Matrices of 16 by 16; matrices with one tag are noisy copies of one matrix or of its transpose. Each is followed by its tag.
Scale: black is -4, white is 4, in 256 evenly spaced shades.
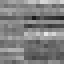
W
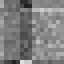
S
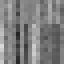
W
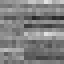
W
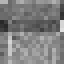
S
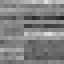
W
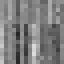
W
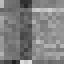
S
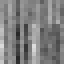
W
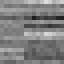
W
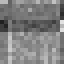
S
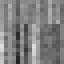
W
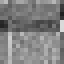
S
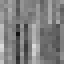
W
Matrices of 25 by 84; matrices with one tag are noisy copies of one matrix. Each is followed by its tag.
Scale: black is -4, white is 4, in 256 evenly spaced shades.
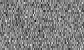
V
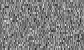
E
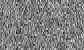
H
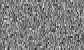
E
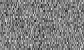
V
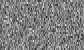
E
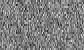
H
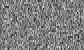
E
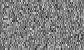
E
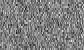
H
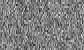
H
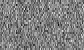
H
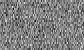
V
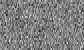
V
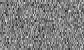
V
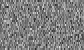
E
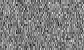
H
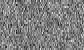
H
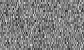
V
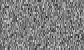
E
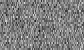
V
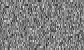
E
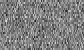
V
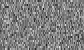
E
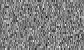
E
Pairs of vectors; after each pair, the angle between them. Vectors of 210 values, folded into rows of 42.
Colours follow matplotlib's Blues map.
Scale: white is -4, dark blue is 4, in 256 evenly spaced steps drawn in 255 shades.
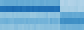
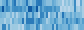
partly aligned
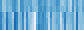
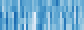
nearly parallel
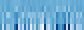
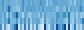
nearly parallel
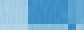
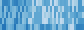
partly opposed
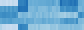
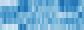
nearly parallel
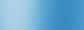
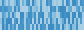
orthogonal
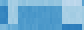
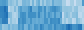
nearly parallel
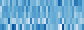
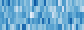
partly opposed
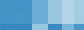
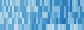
partly opposed
